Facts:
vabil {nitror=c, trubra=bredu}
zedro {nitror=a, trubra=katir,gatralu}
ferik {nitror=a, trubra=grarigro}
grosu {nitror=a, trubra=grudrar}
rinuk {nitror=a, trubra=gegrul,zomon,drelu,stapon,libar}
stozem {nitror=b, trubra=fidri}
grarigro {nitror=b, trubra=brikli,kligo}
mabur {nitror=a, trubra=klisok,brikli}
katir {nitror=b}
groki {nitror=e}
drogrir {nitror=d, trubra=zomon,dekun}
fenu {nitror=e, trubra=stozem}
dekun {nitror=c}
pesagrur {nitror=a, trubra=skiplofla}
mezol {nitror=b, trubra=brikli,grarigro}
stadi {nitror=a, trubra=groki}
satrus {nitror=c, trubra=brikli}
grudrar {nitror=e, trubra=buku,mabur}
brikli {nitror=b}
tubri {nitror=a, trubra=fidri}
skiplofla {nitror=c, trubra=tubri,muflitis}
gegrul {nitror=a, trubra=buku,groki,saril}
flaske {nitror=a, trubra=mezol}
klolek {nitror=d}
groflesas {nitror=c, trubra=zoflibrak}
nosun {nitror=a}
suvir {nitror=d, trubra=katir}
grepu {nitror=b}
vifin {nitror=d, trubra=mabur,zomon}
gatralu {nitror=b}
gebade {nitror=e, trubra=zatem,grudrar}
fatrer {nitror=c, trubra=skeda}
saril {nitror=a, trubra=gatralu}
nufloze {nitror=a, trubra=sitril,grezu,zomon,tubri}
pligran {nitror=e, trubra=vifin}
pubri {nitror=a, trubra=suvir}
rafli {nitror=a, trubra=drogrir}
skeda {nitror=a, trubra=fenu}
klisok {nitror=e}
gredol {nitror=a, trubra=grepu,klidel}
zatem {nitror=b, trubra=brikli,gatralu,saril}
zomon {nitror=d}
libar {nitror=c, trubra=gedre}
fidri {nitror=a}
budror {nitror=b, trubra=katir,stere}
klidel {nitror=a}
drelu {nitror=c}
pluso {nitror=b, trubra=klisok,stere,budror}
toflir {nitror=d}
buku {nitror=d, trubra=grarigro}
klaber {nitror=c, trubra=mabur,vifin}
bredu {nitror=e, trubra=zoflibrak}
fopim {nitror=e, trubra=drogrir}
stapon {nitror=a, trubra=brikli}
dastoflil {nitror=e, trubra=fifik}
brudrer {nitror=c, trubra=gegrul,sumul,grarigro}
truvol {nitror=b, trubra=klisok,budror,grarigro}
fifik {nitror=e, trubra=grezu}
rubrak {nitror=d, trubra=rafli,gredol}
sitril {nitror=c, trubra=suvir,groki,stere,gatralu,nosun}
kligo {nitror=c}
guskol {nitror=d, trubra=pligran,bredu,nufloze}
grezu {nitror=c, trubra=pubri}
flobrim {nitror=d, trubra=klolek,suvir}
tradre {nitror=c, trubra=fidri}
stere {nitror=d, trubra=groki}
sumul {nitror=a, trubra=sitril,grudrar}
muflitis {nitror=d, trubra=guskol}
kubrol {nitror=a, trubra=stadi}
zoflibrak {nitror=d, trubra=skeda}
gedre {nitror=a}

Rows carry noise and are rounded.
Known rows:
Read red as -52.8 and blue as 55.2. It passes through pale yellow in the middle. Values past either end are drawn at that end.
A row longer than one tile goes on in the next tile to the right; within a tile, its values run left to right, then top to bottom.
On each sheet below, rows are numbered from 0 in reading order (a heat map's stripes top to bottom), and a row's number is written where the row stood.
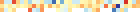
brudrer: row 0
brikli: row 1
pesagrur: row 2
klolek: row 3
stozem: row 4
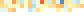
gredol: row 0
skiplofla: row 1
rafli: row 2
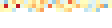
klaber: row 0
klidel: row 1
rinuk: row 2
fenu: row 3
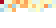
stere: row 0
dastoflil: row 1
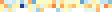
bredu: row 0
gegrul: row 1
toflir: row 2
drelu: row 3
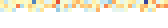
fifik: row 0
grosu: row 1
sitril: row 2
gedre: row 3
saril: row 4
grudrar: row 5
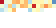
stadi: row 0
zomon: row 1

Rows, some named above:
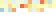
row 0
groki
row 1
flaske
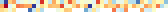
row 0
vifin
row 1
stozem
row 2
drogrir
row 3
tradre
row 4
brikli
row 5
zatem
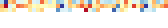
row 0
vifin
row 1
flaske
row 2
tubri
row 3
mabur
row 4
fidri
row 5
tubri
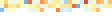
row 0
katir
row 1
pluso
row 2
ferik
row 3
pubri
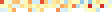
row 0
zedro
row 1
brudrer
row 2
zatem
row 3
pligran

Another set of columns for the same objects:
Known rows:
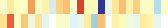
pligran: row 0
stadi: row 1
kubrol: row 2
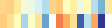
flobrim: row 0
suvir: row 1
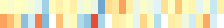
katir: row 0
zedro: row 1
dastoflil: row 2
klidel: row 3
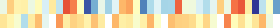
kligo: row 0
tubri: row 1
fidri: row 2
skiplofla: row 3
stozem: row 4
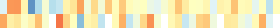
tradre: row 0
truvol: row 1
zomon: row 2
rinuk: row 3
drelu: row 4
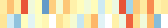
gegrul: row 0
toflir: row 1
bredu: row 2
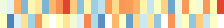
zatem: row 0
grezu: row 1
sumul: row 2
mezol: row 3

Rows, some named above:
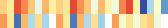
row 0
grudrar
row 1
grudrar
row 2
stozem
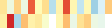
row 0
vifin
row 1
nufloze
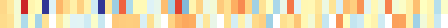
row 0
stere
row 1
sitril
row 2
muflitis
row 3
guskol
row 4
fenu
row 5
vabil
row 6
brudrer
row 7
pluso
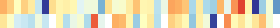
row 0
sitril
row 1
gatralu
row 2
pluso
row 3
pubri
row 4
stozem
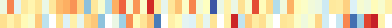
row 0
vabil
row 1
fenu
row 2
zoflibrak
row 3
groki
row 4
vifin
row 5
pesagrur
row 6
drogrir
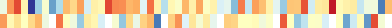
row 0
stozem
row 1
ferik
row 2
skeda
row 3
klaber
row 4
mabur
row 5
buku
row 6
saril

